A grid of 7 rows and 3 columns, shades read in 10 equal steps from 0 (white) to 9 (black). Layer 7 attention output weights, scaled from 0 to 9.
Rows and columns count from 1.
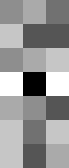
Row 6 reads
2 5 2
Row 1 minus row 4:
4 -6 5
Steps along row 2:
up same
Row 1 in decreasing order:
5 4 3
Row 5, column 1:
3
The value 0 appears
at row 4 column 1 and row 4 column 3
